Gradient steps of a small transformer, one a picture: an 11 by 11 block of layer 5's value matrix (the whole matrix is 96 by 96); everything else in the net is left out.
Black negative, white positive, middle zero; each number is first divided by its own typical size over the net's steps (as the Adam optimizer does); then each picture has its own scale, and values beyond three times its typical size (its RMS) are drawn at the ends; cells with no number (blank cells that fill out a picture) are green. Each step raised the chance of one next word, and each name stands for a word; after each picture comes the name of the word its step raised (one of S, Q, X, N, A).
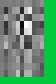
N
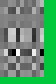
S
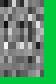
N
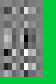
S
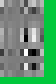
S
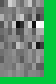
N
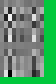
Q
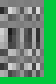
S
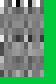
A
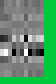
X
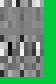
A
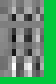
Q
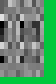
N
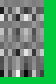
Q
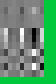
S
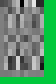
A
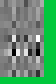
X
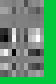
S
